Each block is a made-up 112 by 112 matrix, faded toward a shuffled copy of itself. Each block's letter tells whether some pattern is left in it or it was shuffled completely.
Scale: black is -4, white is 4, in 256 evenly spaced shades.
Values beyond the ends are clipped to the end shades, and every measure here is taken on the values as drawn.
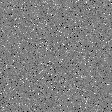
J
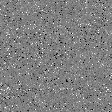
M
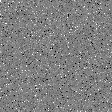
J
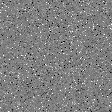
J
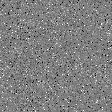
M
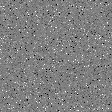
J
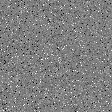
J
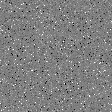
J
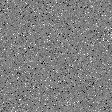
J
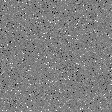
J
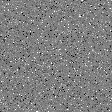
J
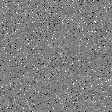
M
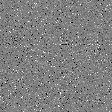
M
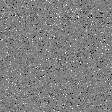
M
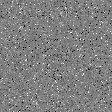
M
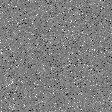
J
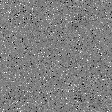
M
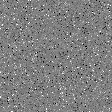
J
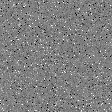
J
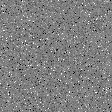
J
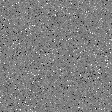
J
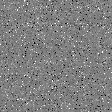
M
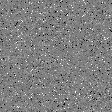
M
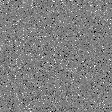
M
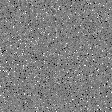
J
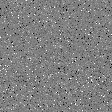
J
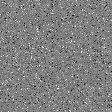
M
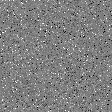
J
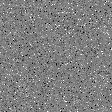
J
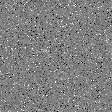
M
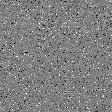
M
